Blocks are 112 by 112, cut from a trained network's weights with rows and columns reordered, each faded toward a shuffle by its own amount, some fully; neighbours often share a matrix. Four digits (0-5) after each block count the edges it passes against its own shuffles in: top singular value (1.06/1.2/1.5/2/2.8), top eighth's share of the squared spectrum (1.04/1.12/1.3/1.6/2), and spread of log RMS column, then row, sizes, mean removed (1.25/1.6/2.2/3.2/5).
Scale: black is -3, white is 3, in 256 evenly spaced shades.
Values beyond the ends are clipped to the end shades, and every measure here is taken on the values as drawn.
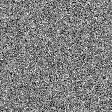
0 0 0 0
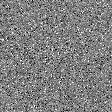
0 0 0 0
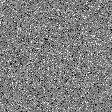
0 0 0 0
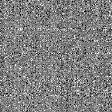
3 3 1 3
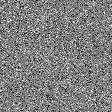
0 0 0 0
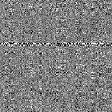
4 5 3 3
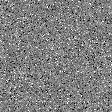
0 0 0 0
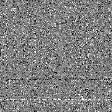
2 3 2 1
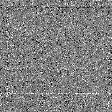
2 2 2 1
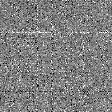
2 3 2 1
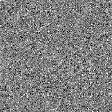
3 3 1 1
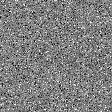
0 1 0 0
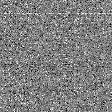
2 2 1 1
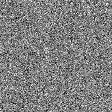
2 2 0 0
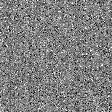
2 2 0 1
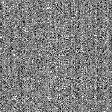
3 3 1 3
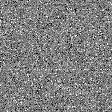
1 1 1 0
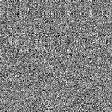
4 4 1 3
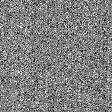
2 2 0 1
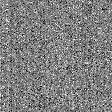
2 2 0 1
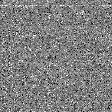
2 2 2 1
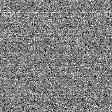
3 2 2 1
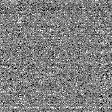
3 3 2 1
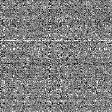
3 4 3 2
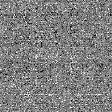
3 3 2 1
